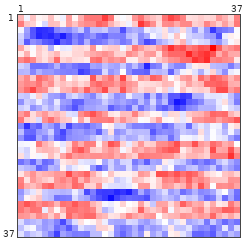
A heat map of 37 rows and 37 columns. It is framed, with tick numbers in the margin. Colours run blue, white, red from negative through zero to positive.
Ninth with the highest average: top right. Slope: none. Stripes: horizontal, repeating 7 times. Grain: streaks across.
